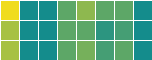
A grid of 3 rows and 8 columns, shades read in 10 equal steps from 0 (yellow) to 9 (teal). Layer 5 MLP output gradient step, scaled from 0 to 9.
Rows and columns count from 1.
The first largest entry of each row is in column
2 2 2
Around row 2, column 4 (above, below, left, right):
6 6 9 6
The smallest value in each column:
0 9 9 6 4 6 6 9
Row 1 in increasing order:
0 4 6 6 6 9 9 9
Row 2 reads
3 9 9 6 6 8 7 9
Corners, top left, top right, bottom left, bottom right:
0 9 3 9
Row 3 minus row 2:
0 0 0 0 -1 -1 -1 0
